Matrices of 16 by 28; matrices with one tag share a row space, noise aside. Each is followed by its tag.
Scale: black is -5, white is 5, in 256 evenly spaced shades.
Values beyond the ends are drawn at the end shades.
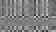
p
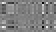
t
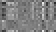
t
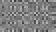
p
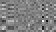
t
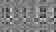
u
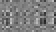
u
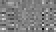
t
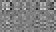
u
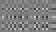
p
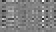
t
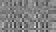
p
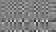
p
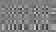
p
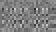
p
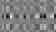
u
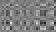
u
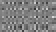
p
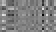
t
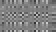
p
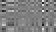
t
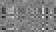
t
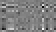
t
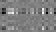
t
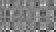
u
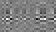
u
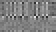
p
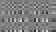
p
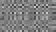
p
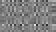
p
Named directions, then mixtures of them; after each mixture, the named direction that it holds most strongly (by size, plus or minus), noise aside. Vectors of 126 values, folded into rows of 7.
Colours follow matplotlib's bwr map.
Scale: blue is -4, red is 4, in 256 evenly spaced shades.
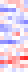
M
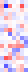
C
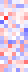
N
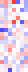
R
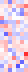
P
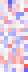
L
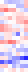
M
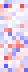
C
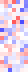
R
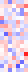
P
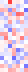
L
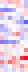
M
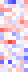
M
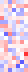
P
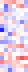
M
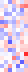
P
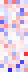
P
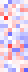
C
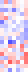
N
